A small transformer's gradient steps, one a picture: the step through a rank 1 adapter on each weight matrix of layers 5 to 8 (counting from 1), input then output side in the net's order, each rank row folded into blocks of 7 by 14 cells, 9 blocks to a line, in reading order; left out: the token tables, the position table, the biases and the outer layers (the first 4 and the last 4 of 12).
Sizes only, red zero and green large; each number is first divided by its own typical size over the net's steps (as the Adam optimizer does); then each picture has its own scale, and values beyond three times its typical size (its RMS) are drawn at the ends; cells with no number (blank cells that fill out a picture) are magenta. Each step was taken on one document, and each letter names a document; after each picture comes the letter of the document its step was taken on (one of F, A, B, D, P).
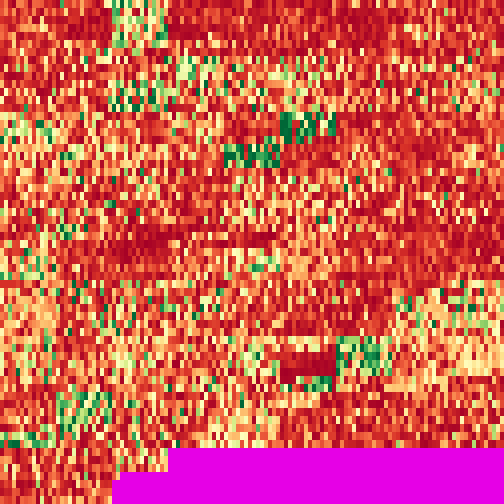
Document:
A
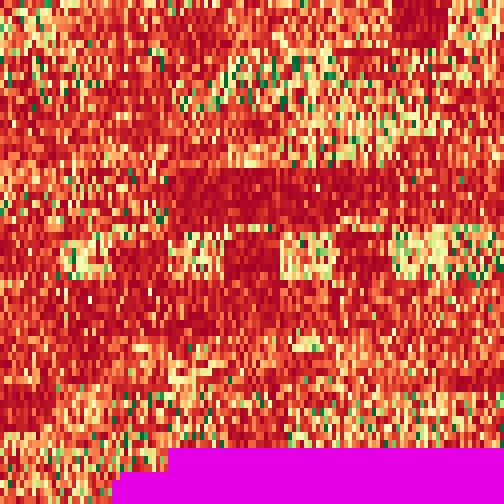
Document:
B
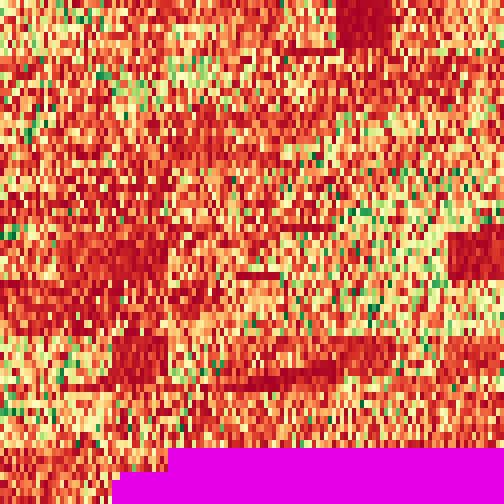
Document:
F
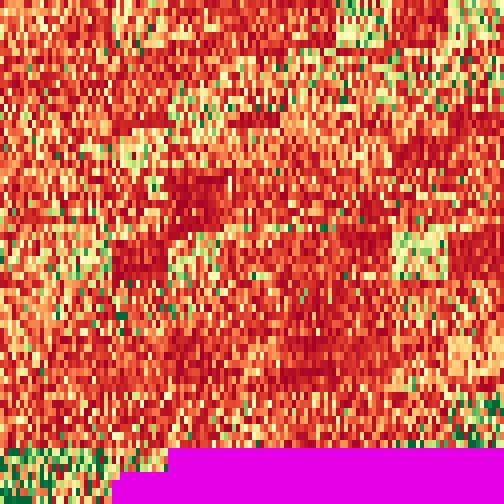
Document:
A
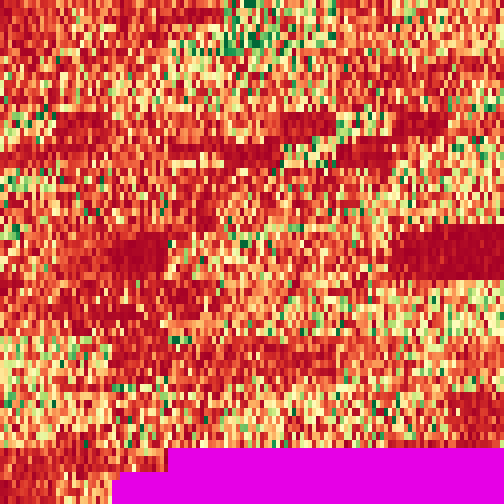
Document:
F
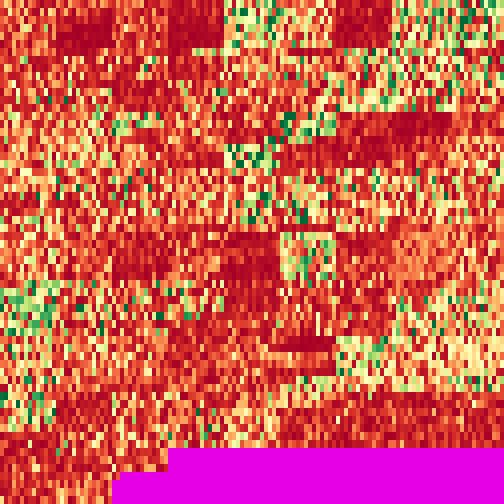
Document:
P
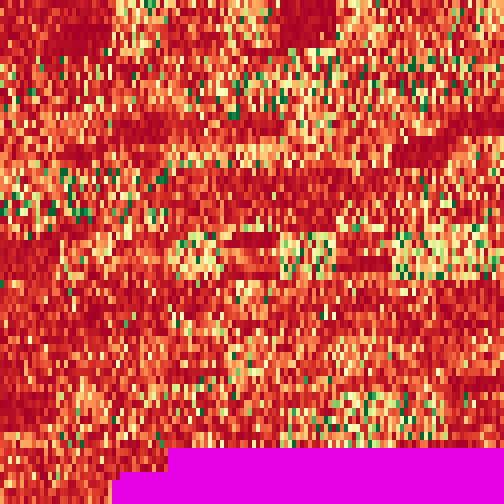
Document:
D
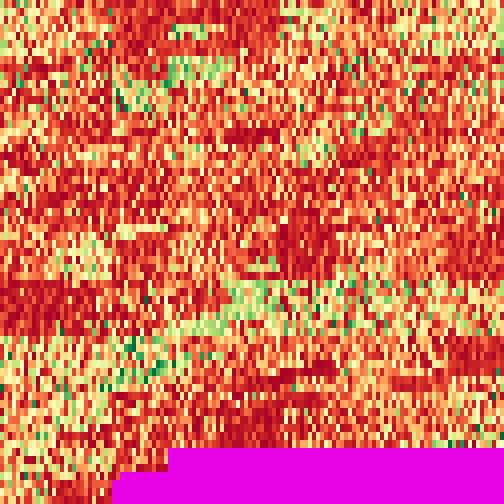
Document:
F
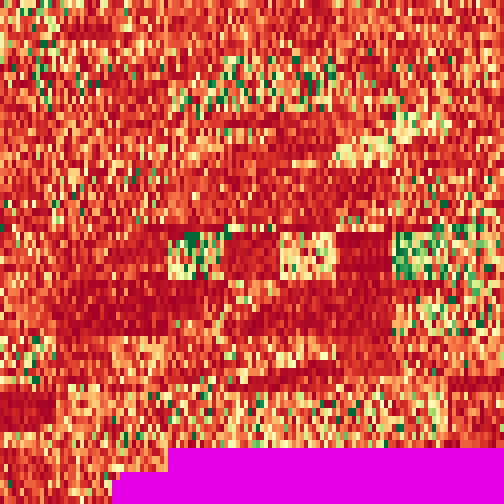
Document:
B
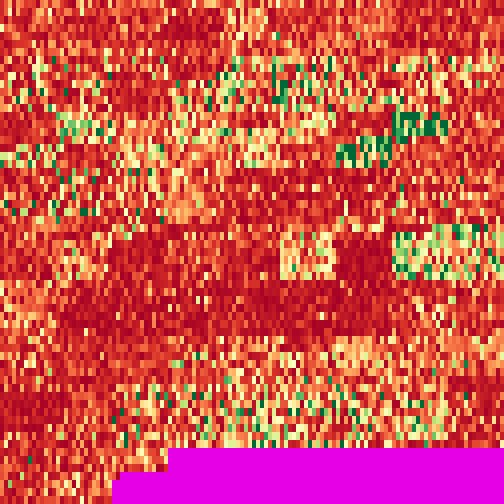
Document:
B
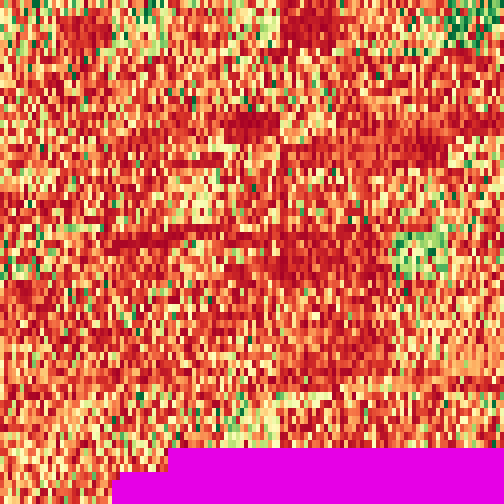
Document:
A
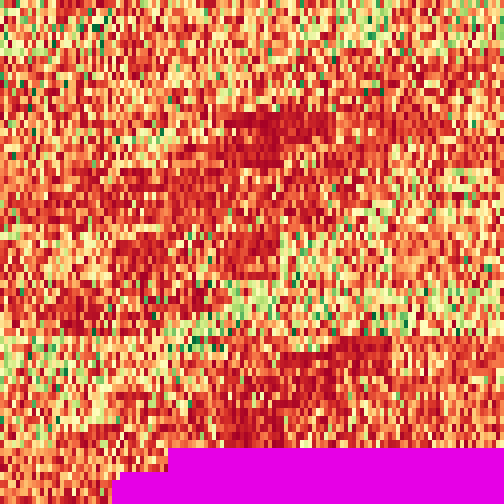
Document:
F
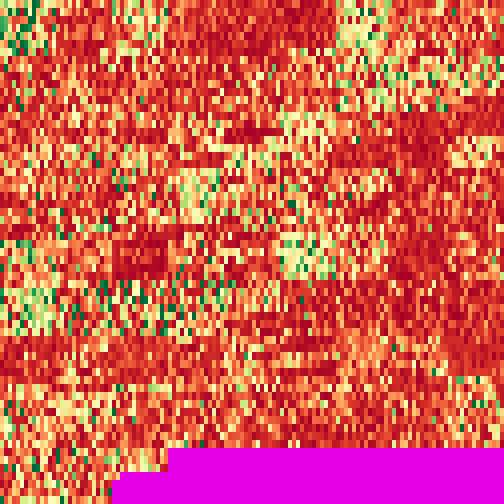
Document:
P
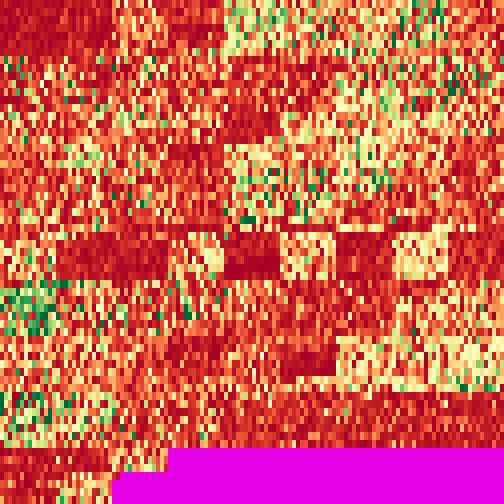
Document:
P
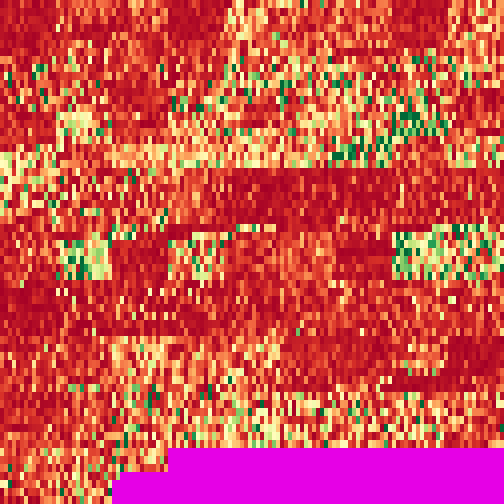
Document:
B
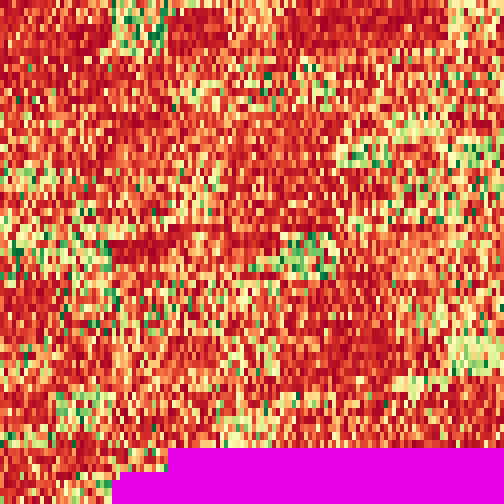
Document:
A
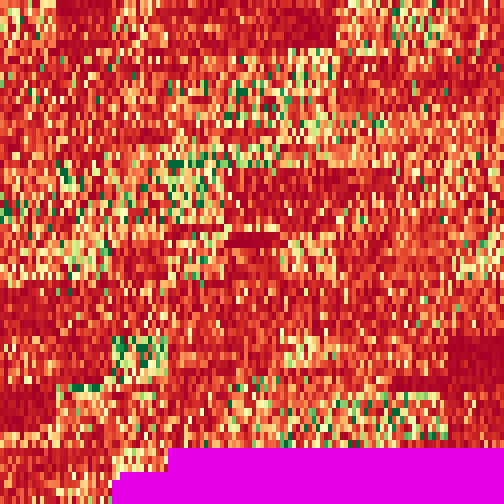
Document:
D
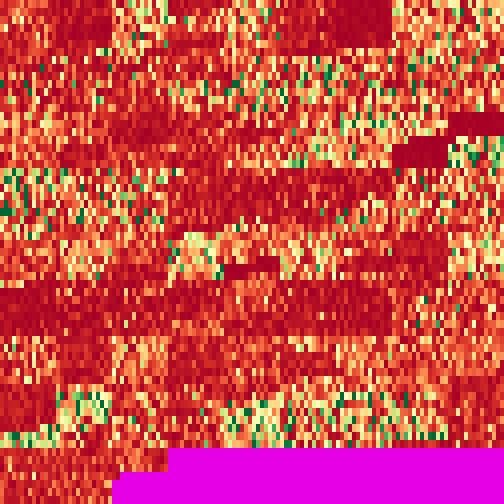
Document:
D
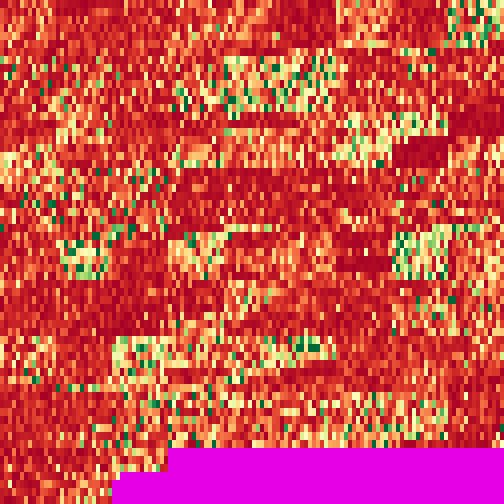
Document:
B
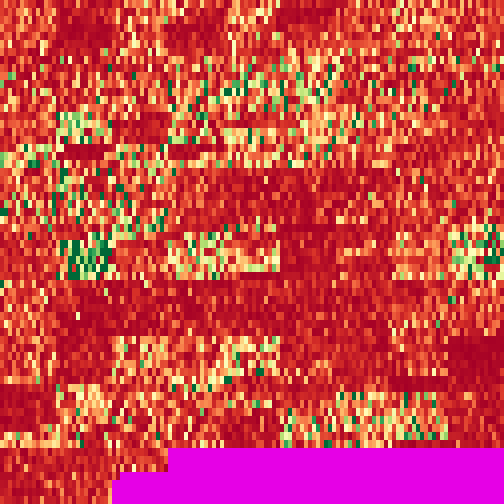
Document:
D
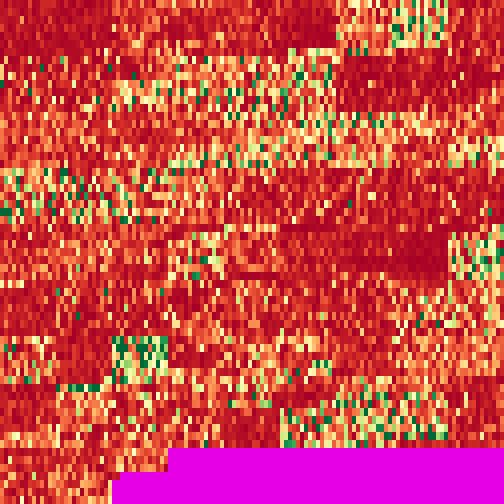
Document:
D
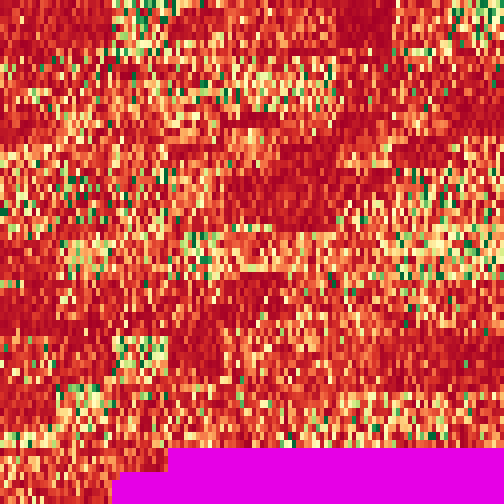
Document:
D
